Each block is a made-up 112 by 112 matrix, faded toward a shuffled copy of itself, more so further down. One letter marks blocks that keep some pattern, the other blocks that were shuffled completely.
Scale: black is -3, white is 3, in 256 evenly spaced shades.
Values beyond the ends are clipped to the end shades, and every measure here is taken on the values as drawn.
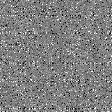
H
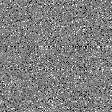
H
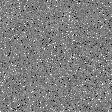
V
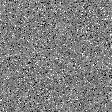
V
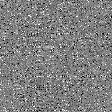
H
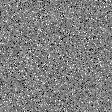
V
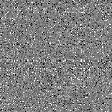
H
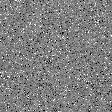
V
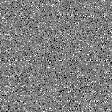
H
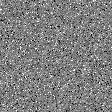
V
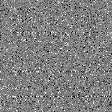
H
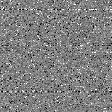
H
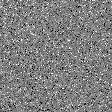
V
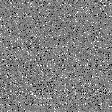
H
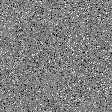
V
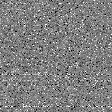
H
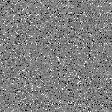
H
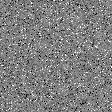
V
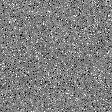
V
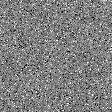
V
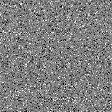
H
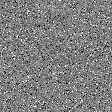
V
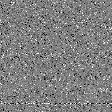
H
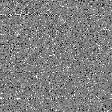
H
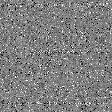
H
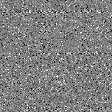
H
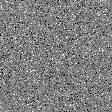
V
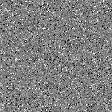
H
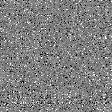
H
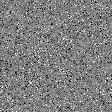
V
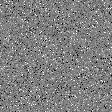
V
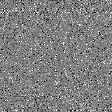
H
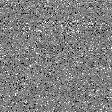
H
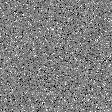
V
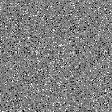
H
